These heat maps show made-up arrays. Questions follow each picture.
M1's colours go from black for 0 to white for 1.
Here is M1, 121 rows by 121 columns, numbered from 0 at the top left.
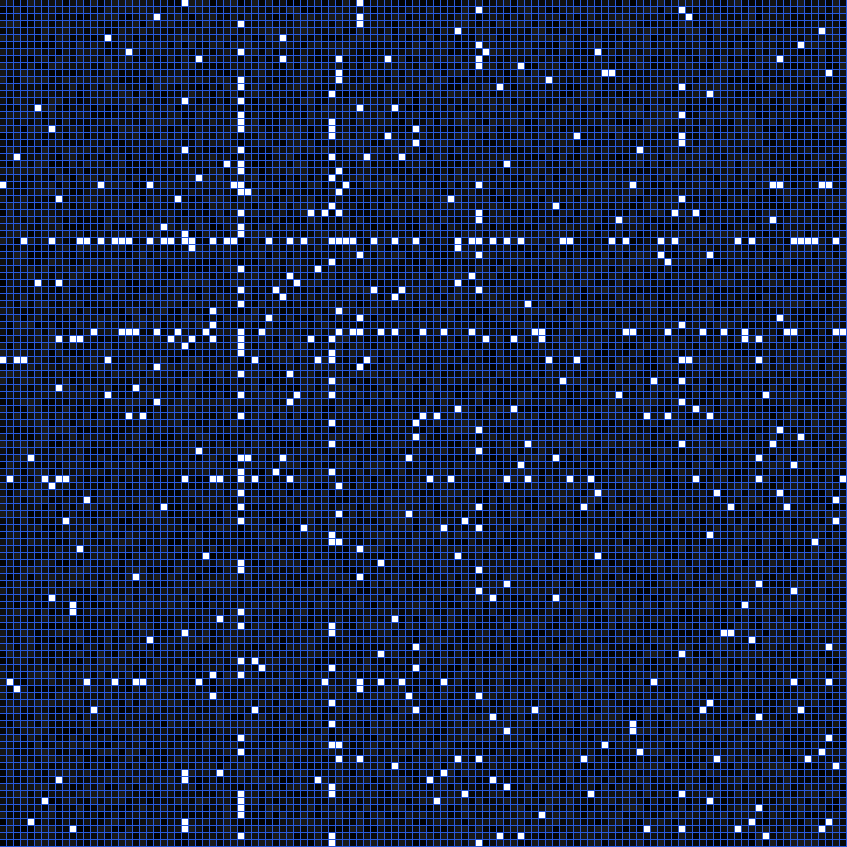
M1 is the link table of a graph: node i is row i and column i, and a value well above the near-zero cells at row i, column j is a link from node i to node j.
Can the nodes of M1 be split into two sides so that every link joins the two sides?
no
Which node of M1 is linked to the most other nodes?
node 34
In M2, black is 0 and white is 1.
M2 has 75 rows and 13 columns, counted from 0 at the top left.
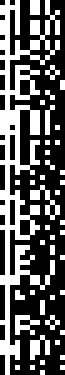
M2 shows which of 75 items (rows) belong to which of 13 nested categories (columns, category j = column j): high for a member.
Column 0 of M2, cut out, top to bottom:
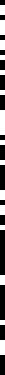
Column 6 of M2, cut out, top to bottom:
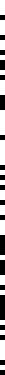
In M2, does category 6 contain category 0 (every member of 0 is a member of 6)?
yes
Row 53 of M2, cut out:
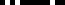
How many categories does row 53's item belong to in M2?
3
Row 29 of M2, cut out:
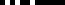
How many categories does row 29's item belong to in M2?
3
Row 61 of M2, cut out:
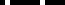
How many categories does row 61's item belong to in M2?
2
